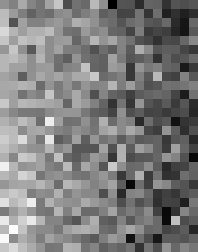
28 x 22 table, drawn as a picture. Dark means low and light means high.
The texture is fine-grained noise. No regular stripes run through it. Overall the values sit about 50% of the way up the scale. The field climbs toward the left.
